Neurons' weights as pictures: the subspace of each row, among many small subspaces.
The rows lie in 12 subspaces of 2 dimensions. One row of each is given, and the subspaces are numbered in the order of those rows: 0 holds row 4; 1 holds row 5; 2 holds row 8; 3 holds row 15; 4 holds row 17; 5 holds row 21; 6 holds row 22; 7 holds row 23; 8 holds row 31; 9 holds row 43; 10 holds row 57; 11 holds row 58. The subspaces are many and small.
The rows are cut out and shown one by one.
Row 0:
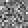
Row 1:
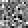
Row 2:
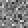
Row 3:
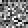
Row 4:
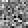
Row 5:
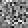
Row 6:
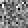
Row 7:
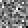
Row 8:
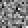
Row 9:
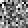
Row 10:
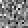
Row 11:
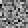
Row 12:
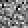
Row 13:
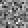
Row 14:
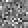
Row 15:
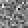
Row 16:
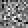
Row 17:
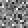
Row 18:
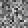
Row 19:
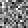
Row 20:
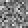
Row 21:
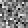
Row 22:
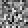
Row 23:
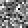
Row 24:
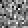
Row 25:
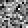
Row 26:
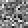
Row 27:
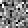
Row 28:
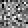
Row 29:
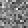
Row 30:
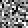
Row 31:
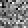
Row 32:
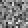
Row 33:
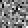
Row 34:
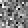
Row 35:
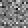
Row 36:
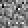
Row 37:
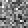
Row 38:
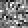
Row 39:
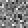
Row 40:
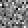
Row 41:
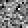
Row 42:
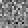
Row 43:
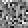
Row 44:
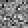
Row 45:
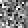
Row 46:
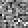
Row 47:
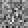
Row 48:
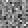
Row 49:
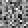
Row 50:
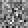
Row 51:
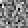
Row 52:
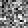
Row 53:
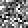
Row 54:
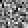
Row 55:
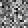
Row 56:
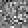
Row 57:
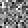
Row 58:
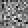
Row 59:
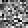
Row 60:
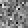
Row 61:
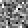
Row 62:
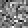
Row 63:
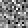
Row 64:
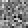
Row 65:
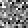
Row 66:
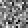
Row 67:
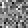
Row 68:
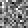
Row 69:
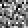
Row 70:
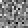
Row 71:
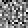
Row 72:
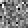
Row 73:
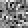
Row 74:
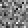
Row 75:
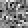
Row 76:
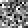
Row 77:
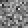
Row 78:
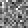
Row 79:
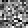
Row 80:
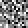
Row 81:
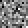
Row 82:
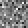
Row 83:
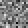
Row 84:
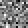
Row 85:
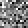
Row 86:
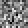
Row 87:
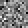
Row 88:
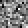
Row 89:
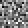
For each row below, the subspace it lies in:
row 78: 10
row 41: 7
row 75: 9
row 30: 2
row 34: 5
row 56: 1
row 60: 5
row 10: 1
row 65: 8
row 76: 5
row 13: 4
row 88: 7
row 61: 7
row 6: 11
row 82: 4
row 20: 2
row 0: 2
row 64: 0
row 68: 10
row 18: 6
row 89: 3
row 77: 5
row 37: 8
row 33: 2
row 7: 2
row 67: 10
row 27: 11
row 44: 3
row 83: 6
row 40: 4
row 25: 7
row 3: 11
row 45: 5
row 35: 6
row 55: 6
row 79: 0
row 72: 11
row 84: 6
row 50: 6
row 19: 10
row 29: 8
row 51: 0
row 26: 3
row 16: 11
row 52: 8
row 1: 0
